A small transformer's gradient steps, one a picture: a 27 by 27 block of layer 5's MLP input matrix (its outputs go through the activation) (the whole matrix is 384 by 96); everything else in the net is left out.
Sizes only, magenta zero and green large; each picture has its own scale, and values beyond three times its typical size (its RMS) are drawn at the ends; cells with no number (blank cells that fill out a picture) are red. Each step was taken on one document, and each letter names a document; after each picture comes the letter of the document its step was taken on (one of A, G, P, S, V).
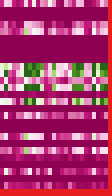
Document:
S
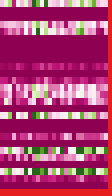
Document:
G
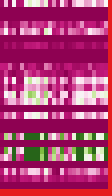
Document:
G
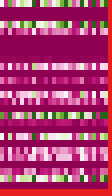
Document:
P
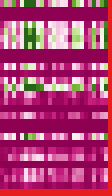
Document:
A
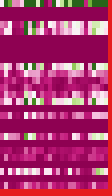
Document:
S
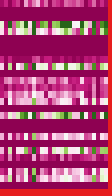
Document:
P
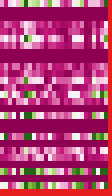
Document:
S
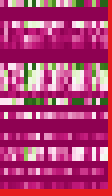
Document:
S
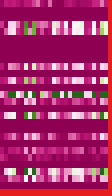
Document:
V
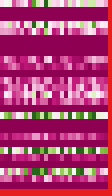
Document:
G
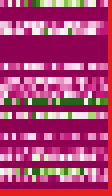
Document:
A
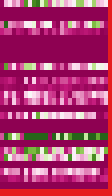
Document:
G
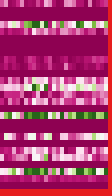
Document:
G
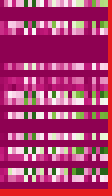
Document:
V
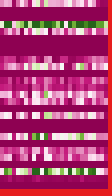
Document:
G
